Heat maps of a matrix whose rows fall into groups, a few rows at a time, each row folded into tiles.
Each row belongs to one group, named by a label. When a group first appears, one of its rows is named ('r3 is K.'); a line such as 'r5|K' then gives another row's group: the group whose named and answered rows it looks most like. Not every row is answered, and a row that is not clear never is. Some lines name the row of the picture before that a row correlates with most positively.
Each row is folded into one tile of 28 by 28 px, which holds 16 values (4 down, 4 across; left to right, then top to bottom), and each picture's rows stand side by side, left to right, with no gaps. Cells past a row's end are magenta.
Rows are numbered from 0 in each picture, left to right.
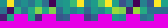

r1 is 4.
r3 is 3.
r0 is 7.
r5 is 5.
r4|4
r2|3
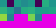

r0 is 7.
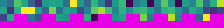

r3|4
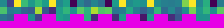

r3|4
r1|3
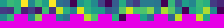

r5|4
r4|4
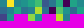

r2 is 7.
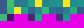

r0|4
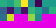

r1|7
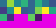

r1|4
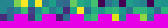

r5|7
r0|3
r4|7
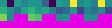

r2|5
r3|5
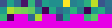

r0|4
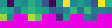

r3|5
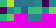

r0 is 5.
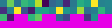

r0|4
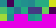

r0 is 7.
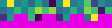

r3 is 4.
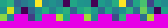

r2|7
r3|7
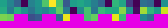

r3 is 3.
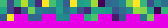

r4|3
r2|5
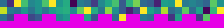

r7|3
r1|3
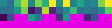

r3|3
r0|3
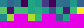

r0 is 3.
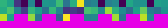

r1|7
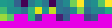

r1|4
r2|3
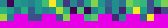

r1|3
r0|7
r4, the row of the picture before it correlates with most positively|2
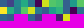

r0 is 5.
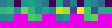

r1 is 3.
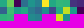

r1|5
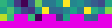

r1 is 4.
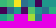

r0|5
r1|7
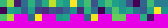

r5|4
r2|5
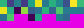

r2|5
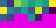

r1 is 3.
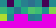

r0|7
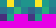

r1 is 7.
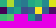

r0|5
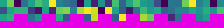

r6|3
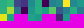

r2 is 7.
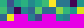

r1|3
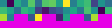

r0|7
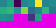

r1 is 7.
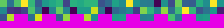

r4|5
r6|4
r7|5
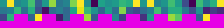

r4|3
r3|7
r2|3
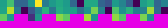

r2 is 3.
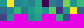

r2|4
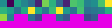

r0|7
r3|3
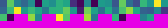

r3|7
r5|5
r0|4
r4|4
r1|7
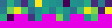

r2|7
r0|4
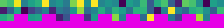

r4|7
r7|7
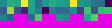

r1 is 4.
